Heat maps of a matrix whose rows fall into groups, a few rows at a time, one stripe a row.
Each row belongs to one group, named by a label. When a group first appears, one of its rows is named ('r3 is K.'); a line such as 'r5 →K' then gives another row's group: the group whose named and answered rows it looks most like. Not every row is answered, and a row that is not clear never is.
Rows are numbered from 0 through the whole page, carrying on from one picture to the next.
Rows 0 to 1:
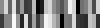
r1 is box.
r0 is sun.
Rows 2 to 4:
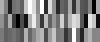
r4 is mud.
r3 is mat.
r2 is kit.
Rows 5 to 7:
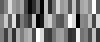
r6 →sun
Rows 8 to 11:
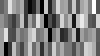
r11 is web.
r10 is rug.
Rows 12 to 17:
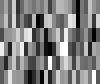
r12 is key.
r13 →sun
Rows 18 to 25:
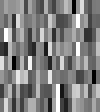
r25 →rug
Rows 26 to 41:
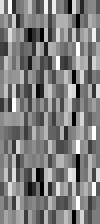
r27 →key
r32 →sun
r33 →box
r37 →key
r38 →sun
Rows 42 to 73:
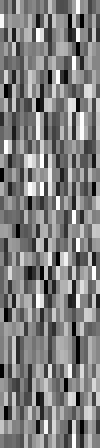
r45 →key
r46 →mud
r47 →rug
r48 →web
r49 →sun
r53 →kit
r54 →box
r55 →kit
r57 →mud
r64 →web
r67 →key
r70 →sun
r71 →web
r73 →mud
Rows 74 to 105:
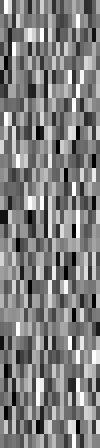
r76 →kit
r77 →box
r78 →web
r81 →mud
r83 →sun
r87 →mud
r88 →kit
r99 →mat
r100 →web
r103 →web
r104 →sun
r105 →mud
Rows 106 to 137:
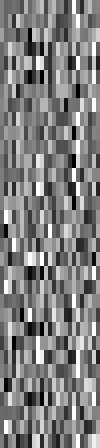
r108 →mat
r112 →key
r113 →mat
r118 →mud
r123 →box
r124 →kit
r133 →web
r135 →mud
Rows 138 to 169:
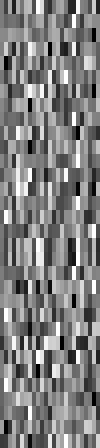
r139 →mud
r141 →rug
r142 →web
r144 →kit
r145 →mat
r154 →mat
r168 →web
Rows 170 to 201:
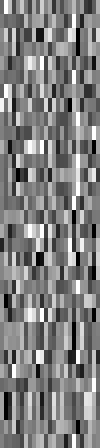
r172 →sun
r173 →key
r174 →kit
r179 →mat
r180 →kit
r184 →mud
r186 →kit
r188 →sun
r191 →web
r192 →kit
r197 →mat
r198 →web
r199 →web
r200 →key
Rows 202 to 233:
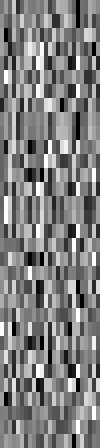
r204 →web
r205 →kit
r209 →box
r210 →key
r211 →key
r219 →mud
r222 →sun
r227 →rug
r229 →sun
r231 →mat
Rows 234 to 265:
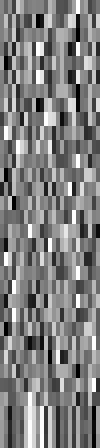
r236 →key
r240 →key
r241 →sun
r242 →box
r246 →web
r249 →mud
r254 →box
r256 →box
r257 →web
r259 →rug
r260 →key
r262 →rug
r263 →kit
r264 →kit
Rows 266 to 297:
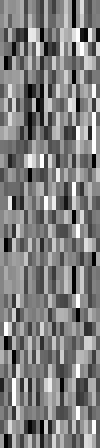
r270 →web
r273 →sun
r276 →mat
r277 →kit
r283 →web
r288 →key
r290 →web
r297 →web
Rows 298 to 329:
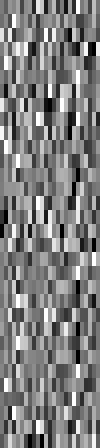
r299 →box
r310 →key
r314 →box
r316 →mat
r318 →key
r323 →key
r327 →box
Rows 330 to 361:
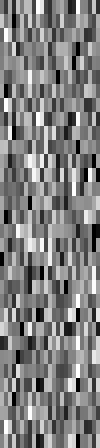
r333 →key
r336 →web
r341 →kit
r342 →mat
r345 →web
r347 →kit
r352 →sun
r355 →mat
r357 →sun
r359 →rug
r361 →sun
